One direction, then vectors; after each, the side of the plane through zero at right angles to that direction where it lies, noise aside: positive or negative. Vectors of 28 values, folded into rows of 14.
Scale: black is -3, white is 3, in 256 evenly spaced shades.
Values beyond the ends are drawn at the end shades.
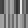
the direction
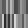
positive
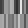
positive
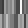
positive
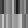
positive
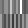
positive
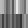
negative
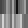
positive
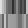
negative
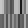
negative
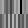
negative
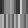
positive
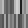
negative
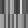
positive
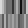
negative
